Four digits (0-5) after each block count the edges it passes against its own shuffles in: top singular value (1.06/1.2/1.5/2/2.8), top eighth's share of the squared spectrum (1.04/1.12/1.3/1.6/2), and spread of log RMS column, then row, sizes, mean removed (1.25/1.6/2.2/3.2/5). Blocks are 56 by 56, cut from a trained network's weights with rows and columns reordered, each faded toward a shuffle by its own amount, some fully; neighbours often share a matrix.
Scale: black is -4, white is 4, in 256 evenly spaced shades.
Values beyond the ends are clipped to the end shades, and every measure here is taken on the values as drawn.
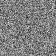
0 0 0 0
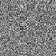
4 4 2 1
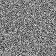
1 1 0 0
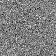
1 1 0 0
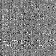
3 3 0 2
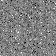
0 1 0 0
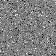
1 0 0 0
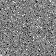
0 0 0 0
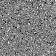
1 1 0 0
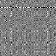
4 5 2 2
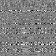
3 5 0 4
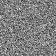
0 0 0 0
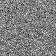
1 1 0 0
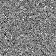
2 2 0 0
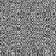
4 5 3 2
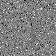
0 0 0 0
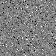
0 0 0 0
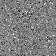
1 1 0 0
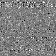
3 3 0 3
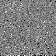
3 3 0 1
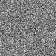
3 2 0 0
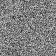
0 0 0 0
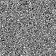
1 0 0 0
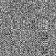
4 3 2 1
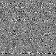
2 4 0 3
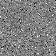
0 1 0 0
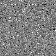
2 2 0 2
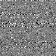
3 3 0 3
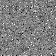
2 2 0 1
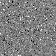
1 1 0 0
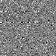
2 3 0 2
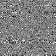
3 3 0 2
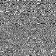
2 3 0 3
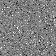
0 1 0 0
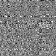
3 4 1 3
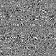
2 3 0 2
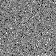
0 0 0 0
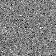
1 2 0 1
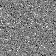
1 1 0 1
